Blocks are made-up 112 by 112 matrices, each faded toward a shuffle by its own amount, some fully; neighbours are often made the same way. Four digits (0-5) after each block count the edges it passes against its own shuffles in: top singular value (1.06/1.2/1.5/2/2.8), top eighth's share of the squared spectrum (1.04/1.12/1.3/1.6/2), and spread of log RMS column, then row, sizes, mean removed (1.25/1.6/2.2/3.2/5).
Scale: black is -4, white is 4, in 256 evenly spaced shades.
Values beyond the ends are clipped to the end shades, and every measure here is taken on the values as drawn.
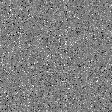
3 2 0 0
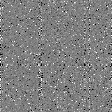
4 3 2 1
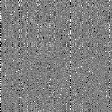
4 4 3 1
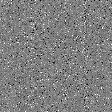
3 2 1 0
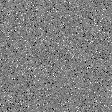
1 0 0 0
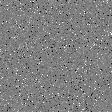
0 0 0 0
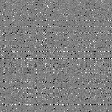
4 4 2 3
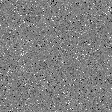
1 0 0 0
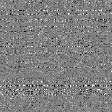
4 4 1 4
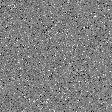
0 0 0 0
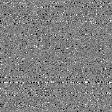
4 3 1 3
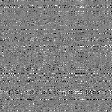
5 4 2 4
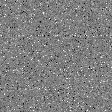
1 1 0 0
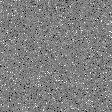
0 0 0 0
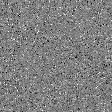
1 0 0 0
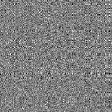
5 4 3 3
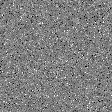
0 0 0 0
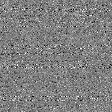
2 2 0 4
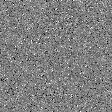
0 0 0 1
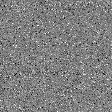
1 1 0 2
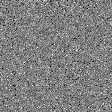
0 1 0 1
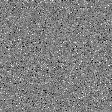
0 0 0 1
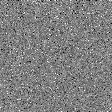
1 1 0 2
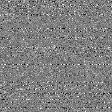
2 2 0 4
